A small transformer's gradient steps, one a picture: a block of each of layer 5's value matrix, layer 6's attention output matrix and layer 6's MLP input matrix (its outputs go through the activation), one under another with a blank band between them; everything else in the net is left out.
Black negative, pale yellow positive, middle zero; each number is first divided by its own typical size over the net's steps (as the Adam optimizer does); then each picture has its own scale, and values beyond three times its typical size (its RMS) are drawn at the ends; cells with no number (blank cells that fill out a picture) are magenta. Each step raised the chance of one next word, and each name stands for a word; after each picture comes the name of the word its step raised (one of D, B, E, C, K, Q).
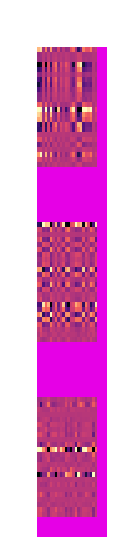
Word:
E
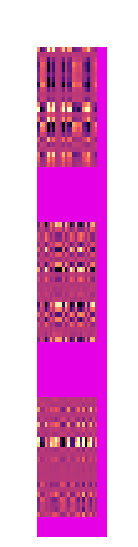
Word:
E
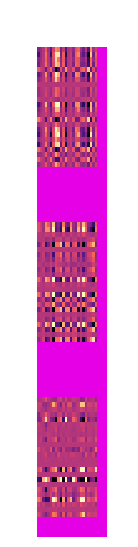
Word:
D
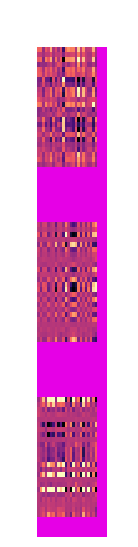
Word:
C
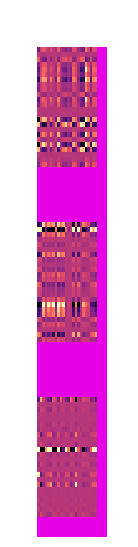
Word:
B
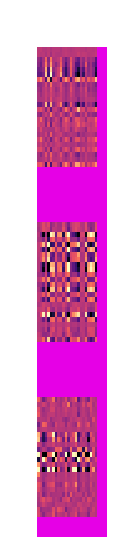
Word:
C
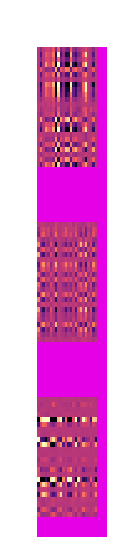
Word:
D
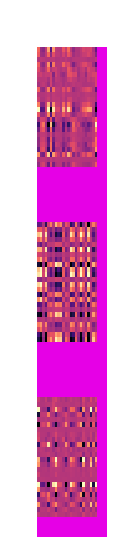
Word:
C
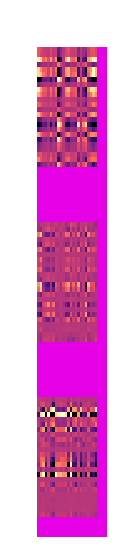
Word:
C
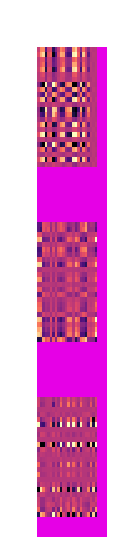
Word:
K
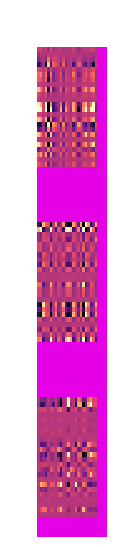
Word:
B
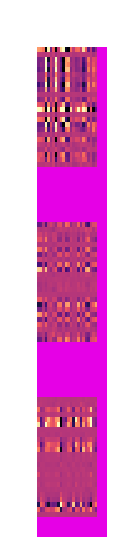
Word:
E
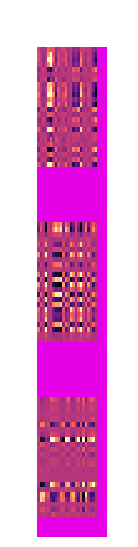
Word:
D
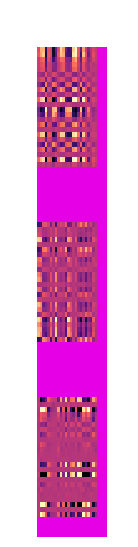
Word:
K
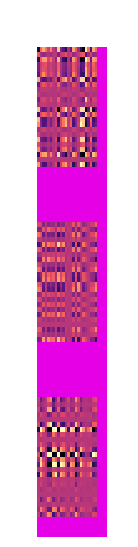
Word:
C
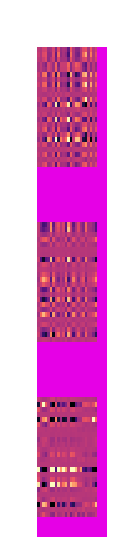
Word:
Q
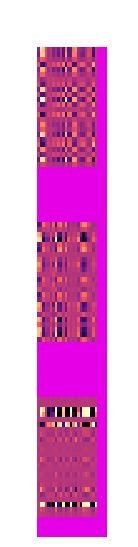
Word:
K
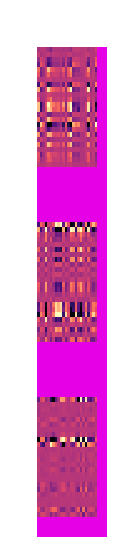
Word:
B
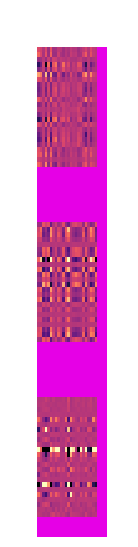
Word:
Q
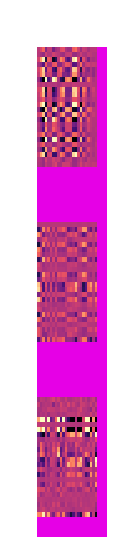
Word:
C
